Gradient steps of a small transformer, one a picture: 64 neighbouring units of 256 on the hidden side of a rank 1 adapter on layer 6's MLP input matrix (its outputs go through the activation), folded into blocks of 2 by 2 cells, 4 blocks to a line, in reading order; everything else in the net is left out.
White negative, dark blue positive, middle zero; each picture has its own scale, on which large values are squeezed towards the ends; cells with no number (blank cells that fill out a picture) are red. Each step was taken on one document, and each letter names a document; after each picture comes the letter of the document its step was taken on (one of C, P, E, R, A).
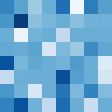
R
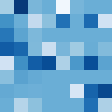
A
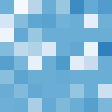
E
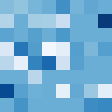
A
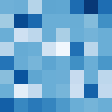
R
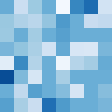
E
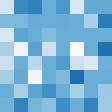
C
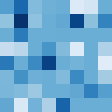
R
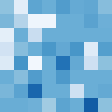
E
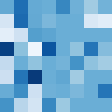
C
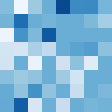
C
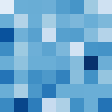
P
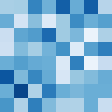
P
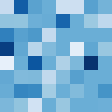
C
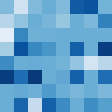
C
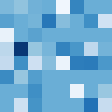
A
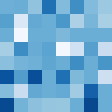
R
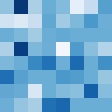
R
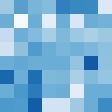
P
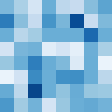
R
